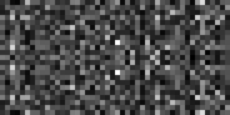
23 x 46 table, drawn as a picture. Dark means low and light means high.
Odd rows or columns: none. Mirror symmetry: top to bottom. Average level on the scale: 30%. Stripes: none. Slope: none. Grain: fine.
